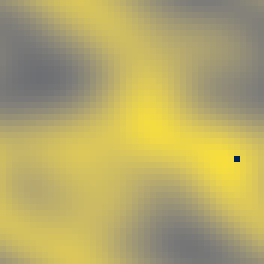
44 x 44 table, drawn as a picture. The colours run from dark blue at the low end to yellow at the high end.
A single lone cell is far lower than the cells round it. The top left is the ninth with the lowest average. No regular stripes run through it. The middle right is the roughest part. Overall the values sit about 70% of the way up the scale. No row or column stands out.
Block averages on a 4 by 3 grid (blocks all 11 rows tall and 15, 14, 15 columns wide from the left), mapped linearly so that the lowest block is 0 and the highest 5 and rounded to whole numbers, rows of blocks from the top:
131
042
445
421
